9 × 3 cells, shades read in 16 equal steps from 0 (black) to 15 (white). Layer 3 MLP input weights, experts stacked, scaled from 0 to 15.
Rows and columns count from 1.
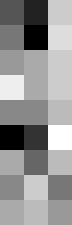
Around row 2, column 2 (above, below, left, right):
2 10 7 13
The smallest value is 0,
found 2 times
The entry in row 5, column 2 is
8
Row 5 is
8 8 11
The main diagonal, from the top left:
5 0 12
